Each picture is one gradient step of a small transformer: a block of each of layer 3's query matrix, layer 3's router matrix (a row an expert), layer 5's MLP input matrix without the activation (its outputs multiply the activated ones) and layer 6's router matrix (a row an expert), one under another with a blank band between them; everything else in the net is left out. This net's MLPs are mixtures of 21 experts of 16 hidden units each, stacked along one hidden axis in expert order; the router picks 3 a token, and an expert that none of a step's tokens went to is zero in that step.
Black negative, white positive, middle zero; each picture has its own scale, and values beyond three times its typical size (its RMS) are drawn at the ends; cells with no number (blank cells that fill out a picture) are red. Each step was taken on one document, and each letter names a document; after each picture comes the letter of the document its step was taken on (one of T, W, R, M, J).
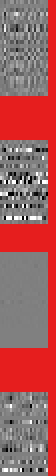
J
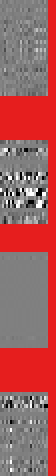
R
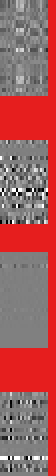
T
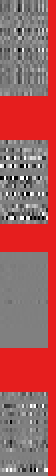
J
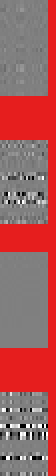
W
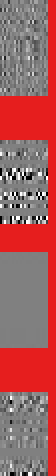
R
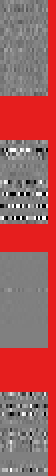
J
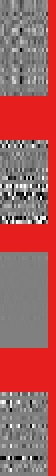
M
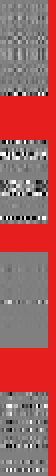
J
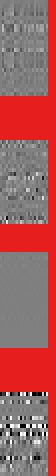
M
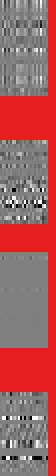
M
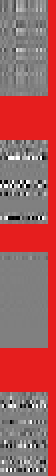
J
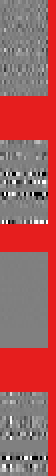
T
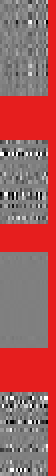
R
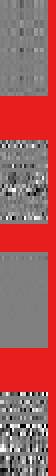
W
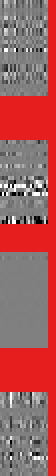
T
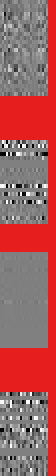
M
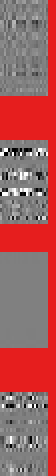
R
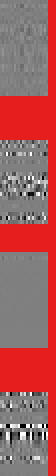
M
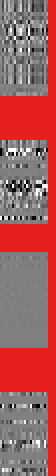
J
